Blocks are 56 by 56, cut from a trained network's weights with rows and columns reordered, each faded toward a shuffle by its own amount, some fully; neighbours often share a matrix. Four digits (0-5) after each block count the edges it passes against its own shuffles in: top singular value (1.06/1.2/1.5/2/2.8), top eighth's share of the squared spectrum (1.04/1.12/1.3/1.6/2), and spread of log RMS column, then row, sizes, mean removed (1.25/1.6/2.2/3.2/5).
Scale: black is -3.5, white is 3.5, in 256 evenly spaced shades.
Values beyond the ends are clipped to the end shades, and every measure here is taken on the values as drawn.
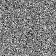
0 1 0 0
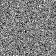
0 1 0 0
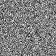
2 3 0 0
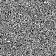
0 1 0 0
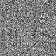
3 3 1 1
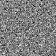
2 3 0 1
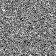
1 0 0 0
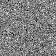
0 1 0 0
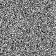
1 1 0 0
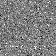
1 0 0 0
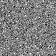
1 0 0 0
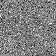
0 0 0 0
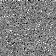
1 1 0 0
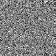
3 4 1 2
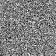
1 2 0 0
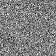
2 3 0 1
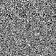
2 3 0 1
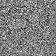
2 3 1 2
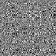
3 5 3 3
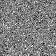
1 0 0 0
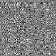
3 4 3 3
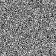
2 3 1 1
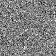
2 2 0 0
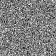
0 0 0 0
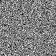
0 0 0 0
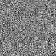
3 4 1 1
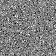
0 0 0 0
